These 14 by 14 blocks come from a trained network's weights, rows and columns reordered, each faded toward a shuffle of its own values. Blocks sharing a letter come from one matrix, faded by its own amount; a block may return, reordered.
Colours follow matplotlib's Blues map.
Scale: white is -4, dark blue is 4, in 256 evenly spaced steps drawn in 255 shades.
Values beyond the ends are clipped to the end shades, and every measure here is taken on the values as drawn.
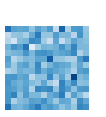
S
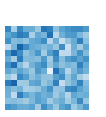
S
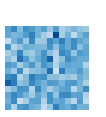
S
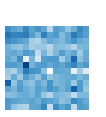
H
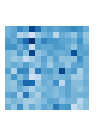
H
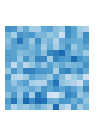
S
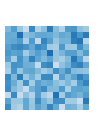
S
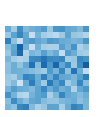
S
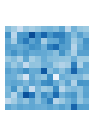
H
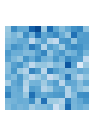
S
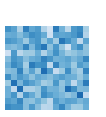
S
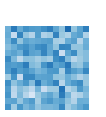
S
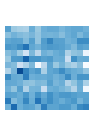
H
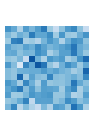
S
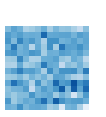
H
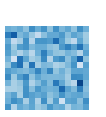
S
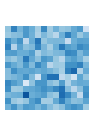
S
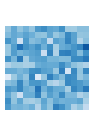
S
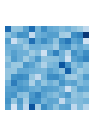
S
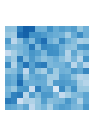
S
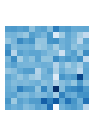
H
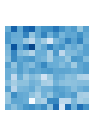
H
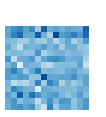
H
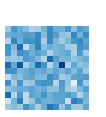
S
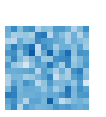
S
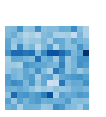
H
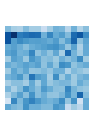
H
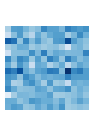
H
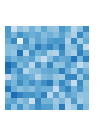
S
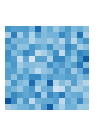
S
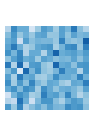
S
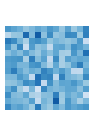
S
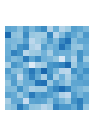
S
